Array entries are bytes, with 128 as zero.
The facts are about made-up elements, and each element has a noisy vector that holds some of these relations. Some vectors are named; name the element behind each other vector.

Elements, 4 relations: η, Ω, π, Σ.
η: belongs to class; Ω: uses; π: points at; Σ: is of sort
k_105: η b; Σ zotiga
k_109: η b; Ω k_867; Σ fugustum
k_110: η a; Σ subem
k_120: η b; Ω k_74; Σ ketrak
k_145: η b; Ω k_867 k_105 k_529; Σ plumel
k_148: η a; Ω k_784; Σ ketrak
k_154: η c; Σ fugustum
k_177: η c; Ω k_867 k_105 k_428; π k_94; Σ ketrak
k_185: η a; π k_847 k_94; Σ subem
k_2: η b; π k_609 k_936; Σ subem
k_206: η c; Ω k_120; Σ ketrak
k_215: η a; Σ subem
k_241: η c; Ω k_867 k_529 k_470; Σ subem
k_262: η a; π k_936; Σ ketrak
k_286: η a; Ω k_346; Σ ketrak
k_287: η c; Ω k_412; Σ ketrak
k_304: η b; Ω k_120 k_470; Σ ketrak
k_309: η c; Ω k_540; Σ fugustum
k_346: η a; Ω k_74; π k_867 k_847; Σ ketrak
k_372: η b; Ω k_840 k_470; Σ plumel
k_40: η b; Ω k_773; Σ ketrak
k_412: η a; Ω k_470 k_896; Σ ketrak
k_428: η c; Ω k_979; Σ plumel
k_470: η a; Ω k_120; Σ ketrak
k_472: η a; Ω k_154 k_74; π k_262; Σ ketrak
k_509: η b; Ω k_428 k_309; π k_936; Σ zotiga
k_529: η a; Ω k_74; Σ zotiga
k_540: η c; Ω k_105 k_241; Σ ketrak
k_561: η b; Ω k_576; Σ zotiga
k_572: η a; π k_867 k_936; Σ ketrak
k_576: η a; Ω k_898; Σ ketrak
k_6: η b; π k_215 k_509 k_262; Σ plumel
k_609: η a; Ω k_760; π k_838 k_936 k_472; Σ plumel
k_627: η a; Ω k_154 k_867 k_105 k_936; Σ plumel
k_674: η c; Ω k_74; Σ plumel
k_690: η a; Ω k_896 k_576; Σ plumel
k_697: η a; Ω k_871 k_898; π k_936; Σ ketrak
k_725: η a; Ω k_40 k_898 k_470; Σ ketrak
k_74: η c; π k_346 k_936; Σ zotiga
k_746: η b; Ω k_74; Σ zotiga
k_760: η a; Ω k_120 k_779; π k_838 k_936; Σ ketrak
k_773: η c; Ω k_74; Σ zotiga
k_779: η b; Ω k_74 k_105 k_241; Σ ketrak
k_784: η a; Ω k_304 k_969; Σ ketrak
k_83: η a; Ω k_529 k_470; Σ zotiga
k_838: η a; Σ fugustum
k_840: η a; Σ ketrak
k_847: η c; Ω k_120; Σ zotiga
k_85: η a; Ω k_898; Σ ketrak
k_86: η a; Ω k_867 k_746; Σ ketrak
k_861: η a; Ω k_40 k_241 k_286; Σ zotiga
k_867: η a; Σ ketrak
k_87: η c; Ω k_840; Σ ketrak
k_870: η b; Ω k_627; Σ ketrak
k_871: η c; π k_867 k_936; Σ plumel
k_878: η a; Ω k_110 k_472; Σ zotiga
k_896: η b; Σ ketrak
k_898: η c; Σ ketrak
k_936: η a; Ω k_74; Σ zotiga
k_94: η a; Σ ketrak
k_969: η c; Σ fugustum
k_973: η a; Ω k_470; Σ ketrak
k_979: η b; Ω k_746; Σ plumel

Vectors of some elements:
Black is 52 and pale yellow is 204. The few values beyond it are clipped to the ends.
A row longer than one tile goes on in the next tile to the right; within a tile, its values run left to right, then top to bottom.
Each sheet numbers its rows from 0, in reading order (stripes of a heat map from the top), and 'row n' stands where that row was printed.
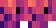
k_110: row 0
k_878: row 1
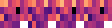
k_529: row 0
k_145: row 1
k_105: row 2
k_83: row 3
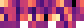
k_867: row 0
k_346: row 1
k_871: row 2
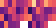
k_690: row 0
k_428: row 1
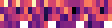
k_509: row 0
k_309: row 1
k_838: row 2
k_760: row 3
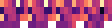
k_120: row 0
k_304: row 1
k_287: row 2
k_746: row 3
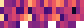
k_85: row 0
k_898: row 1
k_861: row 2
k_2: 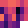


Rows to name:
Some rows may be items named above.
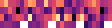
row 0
k_936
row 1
k_287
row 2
k_346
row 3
k_110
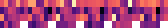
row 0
k_674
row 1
k_969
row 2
k_540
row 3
k_2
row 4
k_847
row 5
k_215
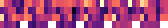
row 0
k_697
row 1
k_609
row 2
k_2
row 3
k_870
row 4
k_847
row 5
k_867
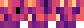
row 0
k_936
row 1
k_572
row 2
k_6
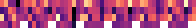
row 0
k_871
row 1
k_372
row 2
k_185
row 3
k_867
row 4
k_241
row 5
k_572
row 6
k_896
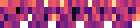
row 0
k_878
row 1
k_177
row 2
k_154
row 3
k_74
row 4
k_576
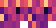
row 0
k_773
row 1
k_561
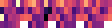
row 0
k_206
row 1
k_109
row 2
k_627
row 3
k_690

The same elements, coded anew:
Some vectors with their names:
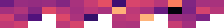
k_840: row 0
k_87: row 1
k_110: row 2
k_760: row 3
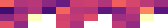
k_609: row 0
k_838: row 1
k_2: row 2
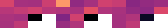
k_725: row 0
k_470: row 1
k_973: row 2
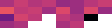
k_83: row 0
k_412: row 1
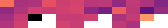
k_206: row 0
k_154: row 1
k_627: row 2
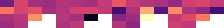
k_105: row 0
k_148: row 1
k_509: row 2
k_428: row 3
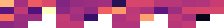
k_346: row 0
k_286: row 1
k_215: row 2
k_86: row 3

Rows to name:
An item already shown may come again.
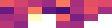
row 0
k_2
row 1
k_572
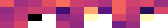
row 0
k_206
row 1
k_509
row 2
k_185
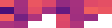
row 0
k_572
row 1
k_472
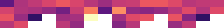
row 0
k_898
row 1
k_2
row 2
k_847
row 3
k_867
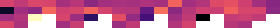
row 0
k_74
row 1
k_896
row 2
k_94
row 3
k_206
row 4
k_109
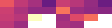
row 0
k_6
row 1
k_372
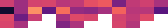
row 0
k_262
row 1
k_847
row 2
k_838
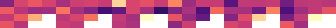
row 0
k_674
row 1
k_428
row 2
k_871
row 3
k_177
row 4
k_773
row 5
k_936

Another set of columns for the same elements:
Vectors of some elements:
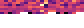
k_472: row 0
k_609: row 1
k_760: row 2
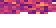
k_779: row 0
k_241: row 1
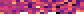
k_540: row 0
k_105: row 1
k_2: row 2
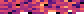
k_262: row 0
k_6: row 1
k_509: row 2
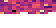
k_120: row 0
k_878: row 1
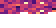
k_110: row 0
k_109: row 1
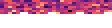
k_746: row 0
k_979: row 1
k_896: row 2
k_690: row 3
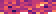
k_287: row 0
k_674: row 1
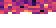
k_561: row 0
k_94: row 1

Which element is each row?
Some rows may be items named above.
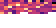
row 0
k_847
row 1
k_936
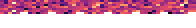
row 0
k_109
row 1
k_697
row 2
k_346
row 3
k_428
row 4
k_690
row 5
k_346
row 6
k_609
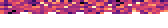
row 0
k_867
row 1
k_177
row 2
k_936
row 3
k_74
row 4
k_185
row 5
k_372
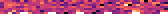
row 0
k_773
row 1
k_206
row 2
k_572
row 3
k_262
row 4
k_871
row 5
k_838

